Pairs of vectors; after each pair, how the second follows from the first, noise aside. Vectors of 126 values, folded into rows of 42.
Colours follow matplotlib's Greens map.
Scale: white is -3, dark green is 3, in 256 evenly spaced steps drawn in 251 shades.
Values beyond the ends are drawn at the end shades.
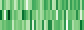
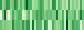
negated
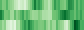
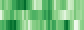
negated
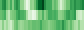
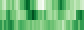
negated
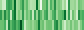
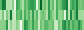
negated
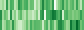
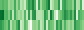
shuffled
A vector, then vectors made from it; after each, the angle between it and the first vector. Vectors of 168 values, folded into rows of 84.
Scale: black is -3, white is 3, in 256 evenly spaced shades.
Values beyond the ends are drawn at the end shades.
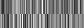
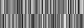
partly opposed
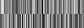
nearly opposite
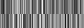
nearly parallel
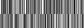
partly aligned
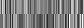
orthogonal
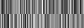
nearly parallel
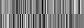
nearly opposite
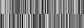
nearly opposite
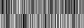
partly aligned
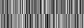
partly aligned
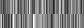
partly aligned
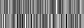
partly opposed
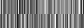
orthogonal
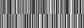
partly aligned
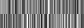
orthogonal
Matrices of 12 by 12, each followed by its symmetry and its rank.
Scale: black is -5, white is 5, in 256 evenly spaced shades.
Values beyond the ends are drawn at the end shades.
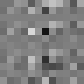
neither, rank two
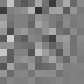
antisymmetric, rank two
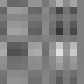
neither, rank one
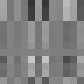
neither, rank one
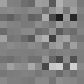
neither, rank two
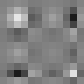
symmetric, rank one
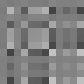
symmetric, rank one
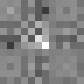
symmetric, rank two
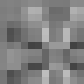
antisymmetric, rank two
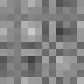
symmetric, rank two
